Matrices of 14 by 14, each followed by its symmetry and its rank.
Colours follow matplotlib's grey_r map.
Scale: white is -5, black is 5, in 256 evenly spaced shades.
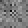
symmetric, rank three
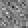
antisymmetric, full rank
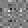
antisymmetric, rank two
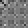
symmetric, rank three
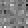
antisymmetric, rank two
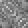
symmetric, full rank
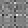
antisymmetric, rank two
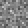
symmetric, full rank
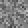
antisymmetric, full rank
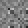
symmetric, rank three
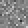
symmetric, full rank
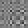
symmetric, rank two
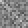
symmetric, full rank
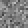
antisymmetric, full rank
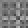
symmetric, rank two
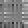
antisymmetric, rank two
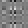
neither, rank one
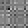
symmetric, rank two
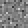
antisymmetric, full rank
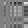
neither, rank one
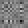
symmetric, rank two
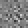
antisymmetric, rank two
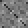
symmetric, full rank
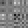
symmetric, rank two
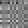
neither, rank one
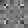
symmetric, rank three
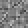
antisymmetric, full rank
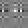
neither, rank one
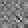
symmetric, rank three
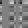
neither, rank one
